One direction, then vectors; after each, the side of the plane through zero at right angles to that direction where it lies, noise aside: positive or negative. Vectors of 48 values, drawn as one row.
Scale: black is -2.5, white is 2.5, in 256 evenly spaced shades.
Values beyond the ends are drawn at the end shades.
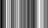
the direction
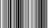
negative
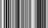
negative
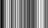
positive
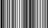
positive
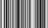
negative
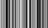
negative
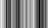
negative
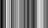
positive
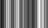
positive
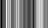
positive
